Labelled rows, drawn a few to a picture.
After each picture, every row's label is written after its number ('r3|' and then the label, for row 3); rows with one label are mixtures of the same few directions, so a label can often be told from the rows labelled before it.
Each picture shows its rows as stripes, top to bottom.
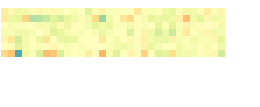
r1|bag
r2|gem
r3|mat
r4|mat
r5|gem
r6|gem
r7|gem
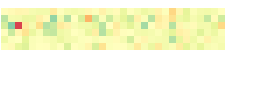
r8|mat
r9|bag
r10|gem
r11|gem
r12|mat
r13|bag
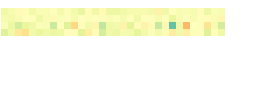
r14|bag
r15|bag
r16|mat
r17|bag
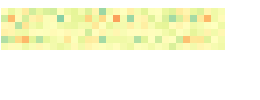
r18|gem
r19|mat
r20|gem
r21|bag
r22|bag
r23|mat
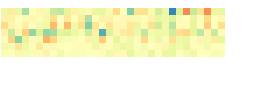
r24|mat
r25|bag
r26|bag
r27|gem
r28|gem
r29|gem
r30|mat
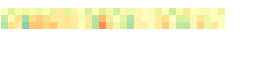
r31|mat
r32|gem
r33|gem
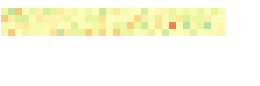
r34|gem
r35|bag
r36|mat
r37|mat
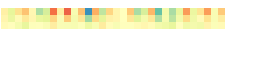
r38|bag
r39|bag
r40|bag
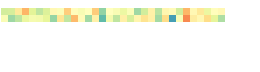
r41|bag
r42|mat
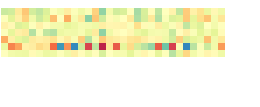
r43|bag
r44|bag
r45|bag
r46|gem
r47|bag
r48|mat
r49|mat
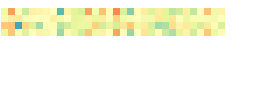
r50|mat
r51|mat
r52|gem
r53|mat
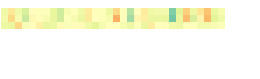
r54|mat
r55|mat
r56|gem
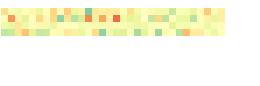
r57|bag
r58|mat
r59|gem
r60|bag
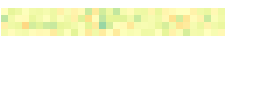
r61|mat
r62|bag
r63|gem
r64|mat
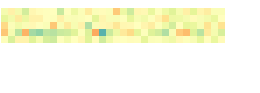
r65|mat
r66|gem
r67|bag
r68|gem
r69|gem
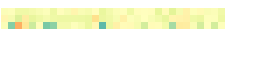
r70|mat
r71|gem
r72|gem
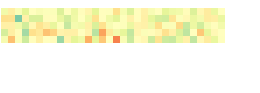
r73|mat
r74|gem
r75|bag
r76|gem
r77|mat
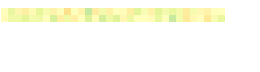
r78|bag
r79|mat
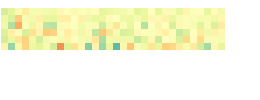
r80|bag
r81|gem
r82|gem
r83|gem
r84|bag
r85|mat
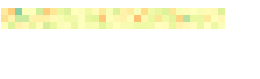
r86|gem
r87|bag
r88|gem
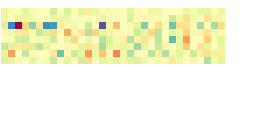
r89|bag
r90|mat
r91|gem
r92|bag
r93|mat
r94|bag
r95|mat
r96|bag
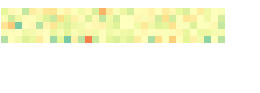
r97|gem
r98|mat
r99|gem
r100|bag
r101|bag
